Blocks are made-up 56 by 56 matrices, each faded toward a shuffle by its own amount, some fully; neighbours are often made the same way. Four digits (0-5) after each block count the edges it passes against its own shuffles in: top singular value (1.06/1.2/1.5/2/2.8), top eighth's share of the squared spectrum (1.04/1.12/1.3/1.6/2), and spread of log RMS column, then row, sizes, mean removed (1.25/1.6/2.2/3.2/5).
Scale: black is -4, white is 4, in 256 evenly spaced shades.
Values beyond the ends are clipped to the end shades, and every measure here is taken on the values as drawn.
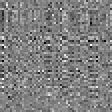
4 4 2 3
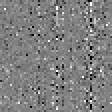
3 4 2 0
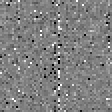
3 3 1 0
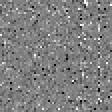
2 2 1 0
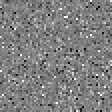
0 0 0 0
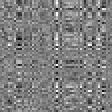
5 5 4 3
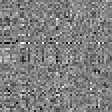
4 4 2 2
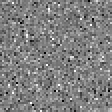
2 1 0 0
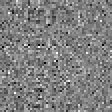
3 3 2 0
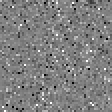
0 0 0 0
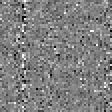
2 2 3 0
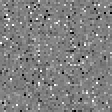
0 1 0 0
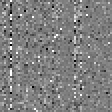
3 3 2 0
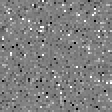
2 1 0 0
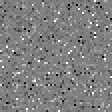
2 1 0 0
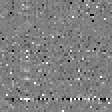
4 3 1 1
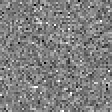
0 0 0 0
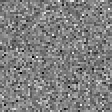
0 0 0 0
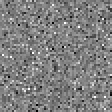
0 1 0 0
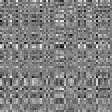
5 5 4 4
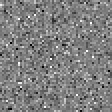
0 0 0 0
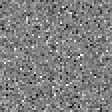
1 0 0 0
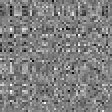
4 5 3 3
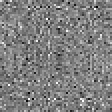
4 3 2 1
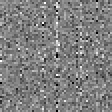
2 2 3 0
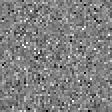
0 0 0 0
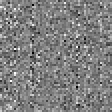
1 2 3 0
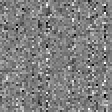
2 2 3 0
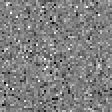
0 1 1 0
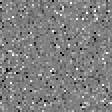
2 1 0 0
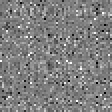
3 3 1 1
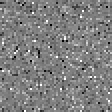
2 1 0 0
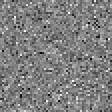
2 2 0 0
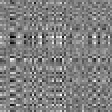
5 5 4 4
